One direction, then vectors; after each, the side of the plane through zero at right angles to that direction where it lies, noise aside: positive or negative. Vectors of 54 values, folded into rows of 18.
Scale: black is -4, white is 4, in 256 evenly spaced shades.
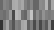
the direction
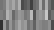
positive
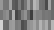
negative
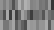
negative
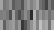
negative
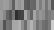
negative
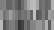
negative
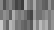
negative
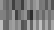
negative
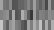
negative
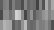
positive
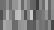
positive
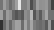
positive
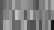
positive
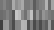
positive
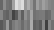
positive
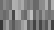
positive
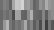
positive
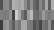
positive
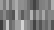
positive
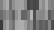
positive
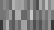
positive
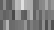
positive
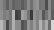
negative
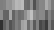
positive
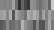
positive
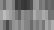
negative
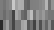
positive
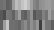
positive
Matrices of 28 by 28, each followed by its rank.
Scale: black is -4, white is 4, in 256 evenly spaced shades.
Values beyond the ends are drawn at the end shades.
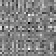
five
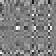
three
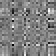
three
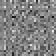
five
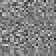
five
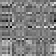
three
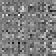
five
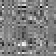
three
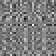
three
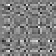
three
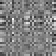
three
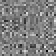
five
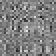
five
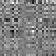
three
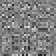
five
